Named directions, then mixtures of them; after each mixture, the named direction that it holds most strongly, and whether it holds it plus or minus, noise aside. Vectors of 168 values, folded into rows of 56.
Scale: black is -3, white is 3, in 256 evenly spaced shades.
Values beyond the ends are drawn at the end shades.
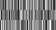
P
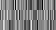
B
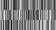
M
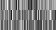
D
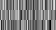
P, minus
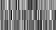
D, plus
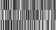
M, plus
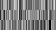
M, minus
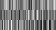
M, minus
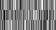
M, minus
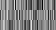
B, plus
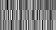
D, minus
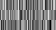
P, minus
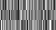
P, plus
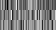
D, minus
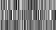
D, plus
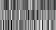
M, plus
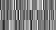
B, minus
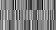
B, plus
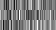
M, plus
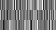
B, minus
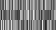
P, plus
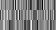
B, plus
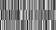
P, plus
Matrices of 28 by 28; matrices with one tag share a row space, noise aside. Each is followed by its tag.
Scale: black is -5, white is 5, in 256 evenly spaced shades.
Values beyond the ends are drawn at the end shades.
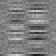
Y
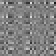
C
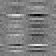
Y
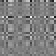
C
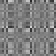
C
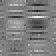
Y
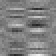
Y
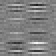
Y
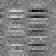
Y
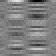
Y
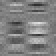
Y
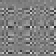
C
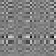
C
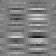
Y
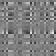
C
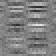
Y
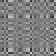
C
